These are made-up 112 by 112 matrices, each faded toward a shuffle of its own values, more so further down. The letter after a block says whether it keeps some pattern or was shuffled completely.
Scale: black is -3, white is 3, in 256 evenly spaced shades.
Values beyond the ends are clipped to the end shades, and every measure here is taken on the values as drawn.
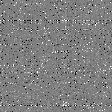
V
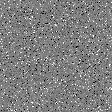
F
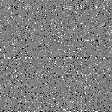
V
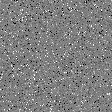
F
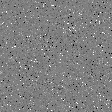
F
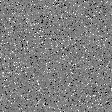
F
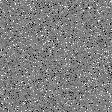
F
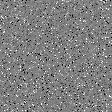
F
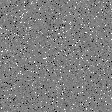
F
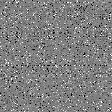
V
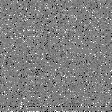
V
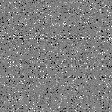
V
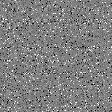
V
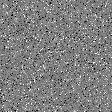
F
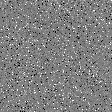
F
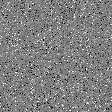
F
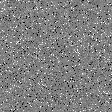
F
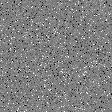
F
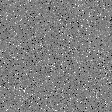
F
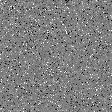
F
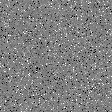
F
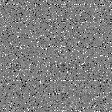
V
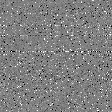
V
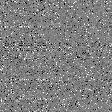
V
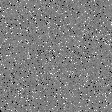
F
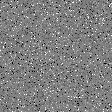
F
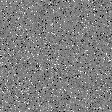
F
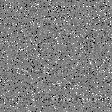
V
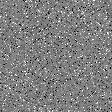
F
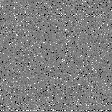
V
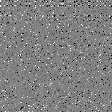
V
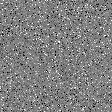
F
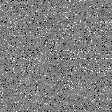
V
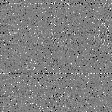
V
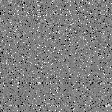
V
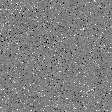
F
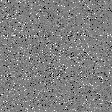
V
